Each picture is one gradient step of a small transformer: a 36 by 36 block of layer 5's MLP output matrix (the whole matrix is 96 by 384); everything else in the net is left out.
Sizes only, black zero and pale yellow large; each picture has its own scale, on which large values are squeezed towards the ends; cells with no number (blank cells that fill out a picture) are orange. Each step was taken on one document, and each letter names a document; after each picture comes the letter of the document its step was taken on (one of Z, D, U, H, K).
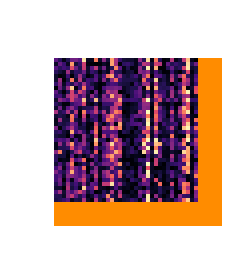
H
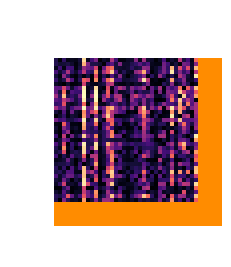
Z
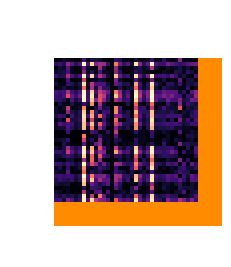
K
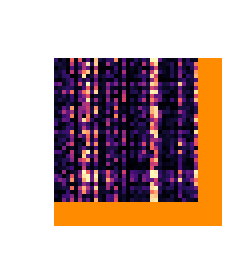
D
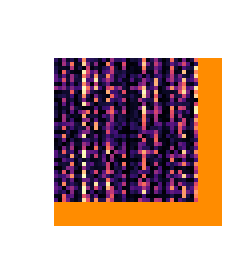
Z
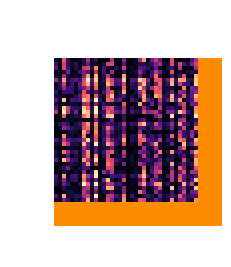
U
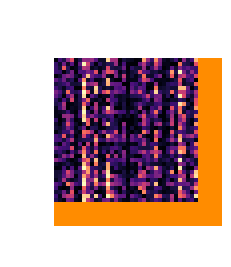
Z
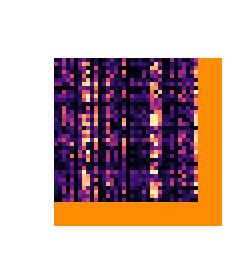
D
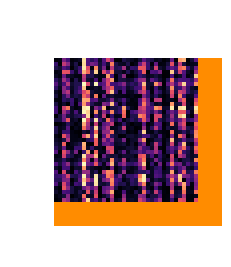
U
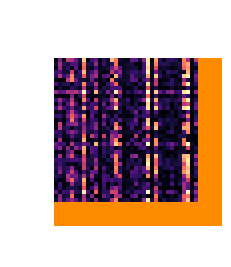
H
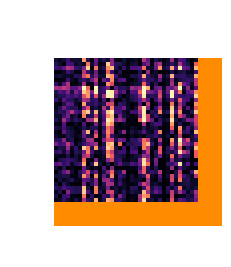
U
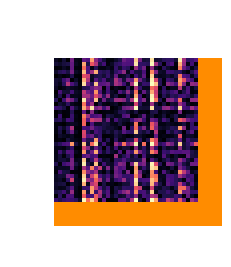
K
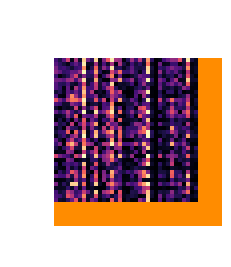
H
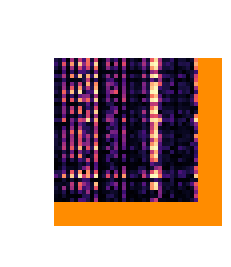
D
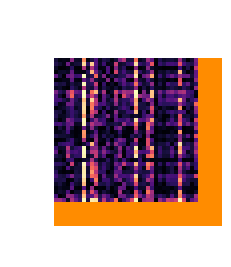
K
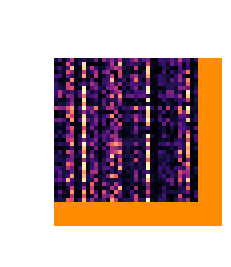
H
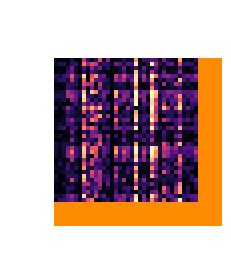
K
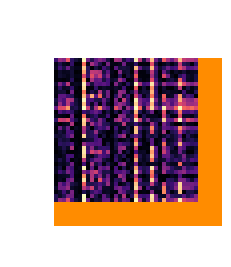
K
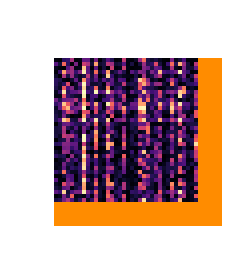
Z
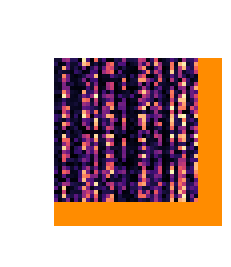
U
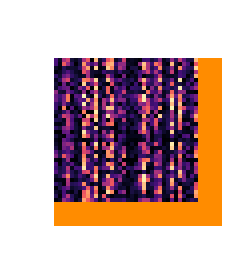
U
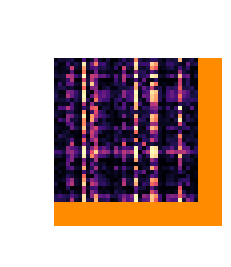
K
